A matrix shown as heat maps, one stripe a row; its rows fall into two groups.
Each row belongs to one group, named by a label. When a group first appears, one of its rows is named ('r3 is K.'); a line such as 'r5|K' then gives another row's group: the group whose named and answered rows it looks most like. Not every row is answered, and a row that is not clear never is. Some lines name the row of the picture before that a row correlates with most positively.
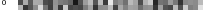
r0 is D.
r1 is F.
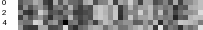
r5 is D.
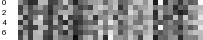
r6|D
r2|D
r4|D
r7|D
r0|D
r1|D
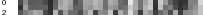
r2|F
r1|D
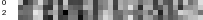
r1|F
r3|F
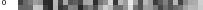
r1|F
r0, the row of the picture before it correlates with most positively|1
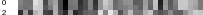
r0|F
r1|F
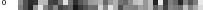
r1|D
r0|D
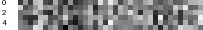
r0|D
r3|D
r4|D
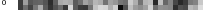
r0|D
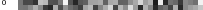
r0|D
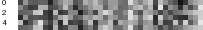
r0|D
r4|F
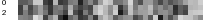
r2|D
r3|F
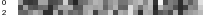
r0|D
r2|F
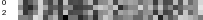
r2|F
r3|F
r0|F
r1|D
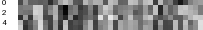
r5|F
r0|D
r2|F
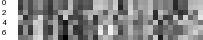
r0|D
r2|D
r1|D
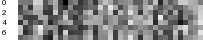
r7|F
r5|F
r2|F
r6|F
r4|D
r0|F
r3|D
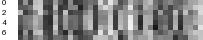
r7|D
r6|D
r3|F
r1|F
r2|F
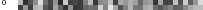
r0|F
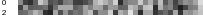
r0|D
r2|F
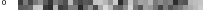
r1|F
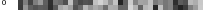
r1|D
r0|D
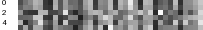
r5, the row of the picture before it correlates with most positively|1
